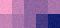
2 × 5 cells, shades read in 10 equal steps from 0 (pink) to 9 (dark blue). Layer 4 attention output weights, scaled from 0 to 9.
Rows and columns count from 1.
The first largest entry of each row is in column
3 5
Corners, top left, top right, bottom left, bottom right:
0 3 2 9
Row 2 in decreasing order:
9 7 4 3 2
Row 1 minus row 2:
-2 -1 0 -3 -6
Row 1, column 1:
0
